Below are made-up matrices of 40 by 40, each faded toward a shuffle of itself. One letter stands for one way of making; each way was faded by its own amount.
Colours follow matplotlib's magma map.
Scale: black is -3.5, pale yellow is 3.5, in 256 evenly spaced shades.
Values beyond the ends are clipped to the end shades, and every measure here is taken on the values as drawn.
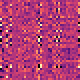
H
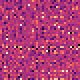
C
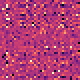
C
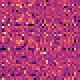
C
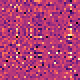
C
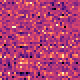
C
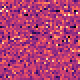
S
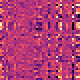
H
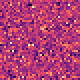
S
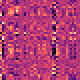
H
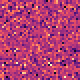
S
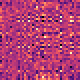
H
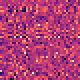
C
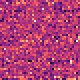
S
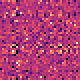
C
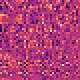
C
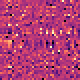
C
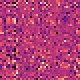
C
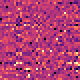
C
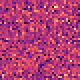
S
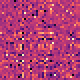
C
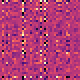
H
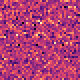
S
